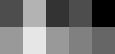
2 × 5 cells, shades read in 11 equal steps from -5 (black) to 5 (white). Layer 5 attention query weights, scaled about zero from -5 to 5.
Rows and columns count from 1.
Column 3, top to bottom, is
-3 1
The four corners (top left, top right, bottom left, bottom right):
-2 -5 1 -1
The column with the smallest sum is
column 5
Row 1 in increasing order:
-5 -3 -2 -2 2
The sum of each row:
-10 5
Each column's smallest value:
-2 2 -3 -2 -5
